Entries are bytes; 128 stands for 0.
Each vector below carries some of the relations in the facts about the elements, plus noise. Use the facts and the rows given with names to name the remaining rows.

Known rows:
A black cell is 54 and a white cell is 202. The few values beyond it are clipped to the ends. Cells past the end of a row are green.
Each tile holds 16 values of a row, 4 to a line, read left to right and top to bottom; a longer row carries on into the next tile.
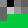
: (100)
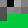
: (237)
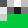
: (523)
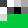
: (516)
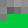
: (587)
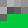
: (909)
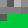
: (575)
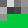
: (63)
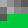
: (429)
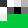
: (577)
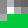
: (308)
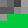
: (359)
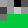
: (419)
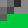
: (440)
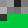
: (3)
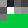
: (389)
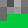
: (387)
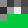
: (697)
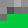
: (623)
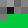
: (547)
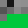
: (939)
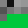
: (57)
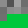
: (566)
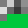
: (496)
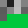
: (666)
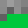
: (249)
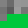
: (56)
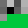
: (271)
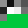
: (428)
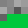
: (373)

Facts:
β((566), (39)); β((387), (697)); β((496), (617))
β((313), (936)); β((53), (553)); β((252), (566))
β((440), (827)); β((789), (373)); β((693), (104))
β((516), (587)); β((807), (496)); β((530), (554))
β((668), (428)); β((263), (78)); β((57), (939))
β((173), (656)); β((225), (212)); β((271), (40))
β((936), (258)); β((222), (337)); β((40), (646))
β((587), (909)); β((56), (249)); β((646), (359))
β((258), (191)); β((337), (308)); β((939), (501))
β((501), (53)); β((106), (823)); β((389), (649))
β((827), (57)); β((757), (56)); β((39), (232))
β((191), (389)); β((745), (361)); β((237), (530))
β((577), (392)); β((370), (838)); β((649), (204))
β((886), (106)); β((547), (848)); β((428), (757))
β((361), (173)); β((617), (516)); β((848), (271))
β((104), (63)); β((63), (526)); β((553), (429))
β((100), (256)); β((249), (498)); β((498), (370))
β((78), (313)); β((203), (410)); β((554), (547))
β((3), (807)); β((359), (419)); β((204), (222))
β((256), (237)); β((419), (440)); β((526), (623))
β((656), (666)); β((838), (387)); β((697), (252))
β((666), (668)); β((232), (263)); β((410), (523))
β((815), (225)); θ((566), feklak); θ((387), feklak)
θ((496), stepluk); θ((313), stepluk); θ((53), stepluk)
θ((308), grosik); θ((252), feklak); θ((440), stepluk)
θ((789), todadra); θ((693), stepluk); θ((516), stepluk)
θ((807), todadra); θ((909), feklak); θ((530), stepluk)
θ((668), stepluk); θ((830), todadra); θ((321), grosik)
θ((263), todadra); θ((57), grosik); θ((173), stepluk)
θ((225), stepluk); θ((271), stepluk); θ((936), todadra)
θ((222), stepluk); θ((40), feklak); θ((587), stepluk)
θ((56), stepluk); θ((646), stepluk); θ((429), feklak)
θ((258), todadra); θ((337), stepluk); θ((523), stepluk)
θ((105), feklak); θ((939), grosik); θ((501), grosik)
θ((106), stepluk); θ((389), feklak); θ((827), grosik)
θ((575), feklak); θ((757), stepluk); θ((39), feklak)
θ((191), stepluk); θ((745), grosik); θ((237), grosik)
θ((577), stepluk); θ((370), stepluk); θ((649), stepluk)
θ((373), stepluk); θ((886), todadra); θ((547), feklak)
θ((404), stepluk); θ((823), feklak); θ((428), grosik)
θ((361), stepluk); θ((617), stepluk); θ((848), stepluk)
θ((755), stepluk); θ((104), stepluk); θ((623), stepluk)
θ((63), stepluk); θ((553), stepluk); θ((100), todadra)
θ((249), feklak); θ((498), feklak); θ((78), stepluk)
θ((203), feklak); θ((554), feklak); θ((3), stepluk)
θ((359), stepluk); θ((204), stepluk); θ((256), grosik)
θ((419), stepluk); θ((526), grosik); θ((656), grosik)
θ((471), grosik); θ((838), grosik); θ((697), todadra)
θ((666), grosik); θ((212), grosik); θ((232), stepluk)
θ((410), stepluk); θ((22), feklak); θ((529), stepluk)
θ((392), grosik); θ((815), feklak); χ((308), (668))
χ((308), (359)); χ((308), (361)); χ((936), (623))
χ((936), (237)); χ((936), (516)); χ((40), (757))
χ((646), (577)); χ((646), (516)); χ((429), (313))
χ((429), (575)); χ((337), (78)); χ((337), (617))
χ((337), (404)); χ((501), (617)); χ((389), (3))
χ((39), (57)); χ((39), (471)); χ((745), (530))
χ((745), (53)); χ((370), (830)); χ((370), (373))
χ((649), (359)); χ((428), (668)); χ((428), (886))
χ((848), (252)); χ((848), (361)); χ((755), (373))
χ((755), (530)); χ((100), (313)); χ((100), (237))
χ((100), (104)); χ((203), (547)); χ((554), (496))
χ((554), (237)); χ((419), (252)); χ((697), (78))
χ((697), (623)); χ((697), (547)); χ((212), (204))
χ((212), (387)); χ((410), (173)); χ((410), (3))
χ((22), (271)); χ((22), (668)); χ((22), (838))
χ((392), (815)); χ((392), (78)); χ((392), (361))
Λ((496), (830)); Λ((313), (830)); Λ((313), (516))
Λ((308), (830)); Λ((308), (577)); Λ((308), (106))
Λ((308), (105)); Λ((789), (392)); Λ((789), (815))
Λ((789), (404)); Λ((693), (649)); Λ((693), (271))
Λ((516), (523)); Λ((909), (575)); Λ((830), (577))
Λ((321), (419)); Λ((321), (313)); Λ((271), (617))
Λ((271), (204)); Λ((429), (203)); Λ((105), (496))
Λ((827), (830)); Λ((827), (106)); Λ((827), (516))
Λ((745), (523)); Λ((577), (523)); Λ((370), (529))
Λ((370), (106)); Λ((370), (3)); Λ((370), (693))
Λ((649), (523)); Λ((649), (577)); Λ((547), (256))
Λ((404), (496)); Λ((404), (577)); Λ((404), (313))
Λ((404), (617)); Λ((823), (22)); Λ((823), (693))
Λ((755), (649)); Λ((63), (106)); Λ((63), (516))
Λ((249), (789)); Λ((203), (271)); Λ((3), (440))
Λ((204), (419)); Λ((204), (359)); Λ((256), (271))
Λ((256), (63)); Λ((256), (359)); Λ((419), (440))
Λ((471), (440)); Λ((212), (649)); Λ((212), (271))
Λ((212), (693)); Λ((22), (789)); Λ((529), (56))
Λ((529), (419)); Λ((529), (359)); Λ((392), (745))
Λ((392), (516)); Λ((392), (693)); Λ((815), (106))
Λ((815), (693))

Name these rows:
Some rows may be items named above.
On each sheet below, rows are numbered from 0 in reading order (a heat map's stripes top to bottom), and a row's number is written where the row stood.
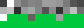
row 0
(649)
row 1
(373)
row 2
(337)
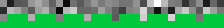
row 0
(40)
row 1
(392)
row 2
(501)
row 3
(361)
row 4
(256)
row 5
(523)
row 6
(848)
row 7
(936)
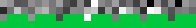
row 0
(203)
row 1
(252)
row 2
(440)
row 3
(649)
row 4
(39)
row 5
(428)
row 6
(237)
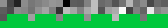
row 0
(440)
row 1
(668)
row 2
(40)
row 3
(755)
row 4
(745)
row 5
(410)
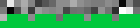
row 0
(693)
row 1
(646)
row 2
(623)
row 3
(617)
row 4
(428)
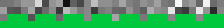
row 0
(827)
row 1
(529)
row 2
(554)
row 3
(815)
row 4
(78)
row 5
(212)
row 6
(404)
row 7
(313)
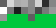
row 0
(830)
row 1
(204)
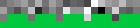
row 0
(827)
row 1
(789)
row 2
(410)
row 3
(516)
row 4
(105)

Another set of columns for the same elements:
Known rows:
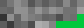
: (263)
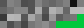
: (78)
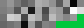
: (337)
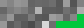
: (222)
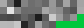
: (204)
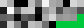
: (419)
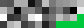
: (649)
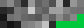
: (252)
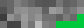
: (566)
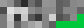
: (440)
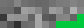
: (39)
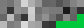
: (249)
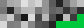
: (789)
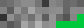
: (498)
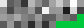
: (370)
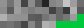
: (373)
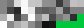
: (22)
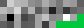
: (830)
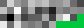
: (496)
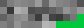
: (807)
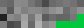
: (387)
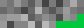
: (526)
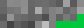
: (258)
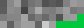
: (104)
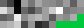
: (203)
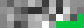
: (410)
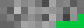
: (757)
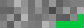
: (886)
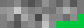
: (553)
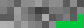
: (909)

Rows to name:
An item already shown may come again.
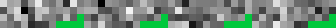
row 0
(63)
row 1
(256)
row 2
(204)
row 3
(249)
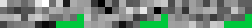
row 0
(392)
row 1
(693)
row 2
(237)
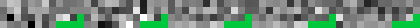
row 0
(313)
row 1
(389)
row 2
(237)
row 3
(237)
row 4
(523)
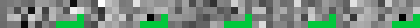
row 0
(337)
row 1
(428)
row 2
(373)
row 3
(429)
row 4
(668)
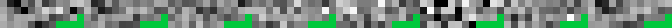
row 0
(693)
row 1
(212)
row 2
(617)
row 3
(501)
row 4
(827)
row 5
(419)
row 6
(404)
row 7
(212)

